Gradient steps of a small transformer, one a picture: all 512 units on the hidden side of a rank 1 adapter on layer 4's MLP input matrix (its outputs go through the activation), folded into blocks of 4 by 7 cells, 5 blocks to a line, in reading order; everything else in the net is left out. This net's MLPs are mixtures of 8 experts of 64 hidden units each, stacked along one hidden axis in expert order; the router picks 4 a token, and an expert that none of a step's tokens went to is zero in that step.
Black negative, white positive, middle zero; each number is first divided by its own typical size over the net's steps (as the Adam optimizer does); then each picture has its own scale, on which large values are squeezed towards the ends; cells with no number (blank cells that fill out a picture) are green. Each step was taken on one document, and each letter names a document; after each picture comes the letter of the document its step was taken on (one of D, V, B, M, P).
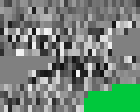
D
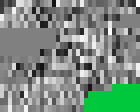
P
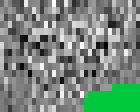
P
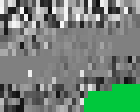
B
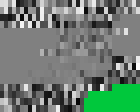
B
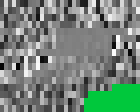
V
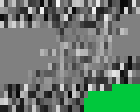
V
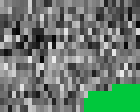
P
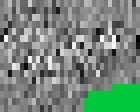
P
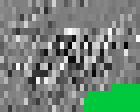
P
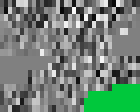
V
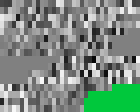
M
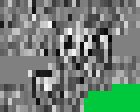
D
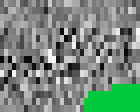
M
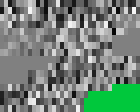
M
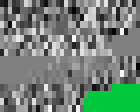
V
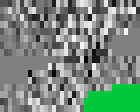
M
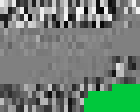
B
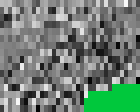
V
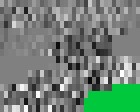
V
